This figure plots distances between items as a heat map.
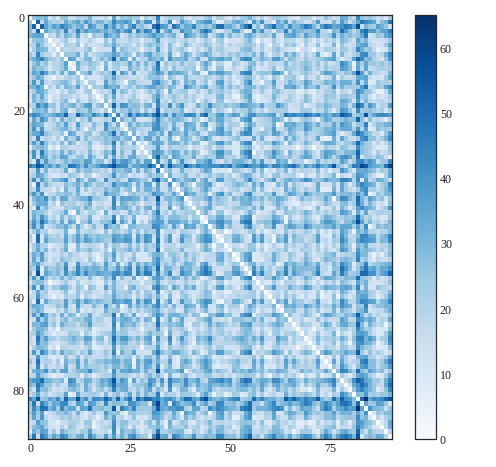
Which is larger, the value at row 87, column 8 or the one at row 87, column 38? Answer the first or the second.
the second
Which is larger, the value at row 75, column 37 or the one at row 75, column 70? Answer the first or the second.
the second
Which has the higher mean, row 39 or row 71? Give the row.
39
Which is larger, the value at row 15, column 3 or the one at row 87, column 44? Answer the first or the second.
the first
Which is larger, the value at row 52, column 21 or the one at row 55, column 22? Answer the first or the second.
the second
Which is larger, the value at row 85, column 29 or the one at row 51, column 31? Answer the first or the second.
the second
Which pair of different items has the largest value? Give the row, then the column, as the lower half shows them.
84, 82
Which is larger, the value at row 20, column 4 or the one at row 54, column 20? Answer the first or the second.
the first
